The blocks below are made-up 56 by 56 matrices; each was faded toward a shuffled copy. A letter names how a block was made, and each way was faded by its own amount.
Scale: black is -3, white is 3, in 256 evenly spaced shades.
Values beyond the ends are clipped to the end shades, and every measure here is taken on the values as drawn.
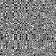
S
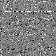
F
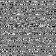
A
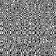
S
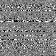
A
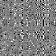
S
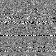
A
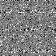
F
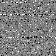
F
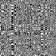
S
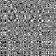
S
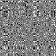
S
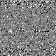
F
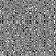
S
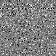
F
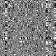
S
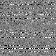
A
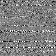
A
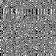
S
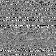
A
